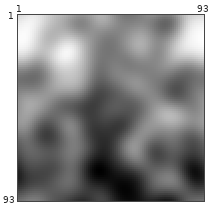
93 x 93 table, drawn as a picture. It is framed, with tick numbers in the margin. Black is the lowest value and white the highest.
Stripes: none. Grain: smooth. Ninth with the lowest average: bottom middle. Slope: up to the top.
